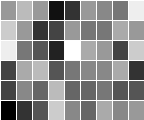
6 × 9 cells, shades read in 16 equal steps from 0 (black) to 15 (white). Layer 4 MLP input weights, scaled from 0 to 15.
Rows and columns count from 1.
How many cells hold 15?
1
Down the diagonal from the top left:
9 9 5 5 6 6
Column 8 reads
7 10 4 10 5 8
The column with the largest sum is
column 9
